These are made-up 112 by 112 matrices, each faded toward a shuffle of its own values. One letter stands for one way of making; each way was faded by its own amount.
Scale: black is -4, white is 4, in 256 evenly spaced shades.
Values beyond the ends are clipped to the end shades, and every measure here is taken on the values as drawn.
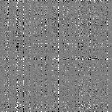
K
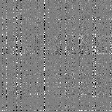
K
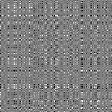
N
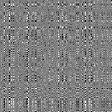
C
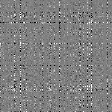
K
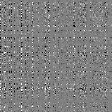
K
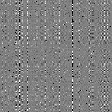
C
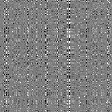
C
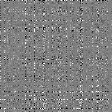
K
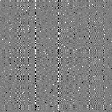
C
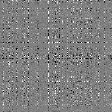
K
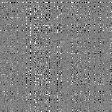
K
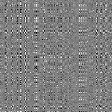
C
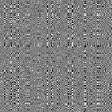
C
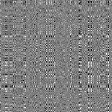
C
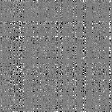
K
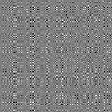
N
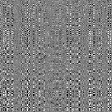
C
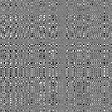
N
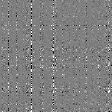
K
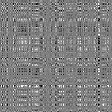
N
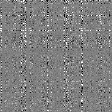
K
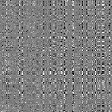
C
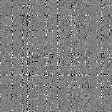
K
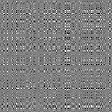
N
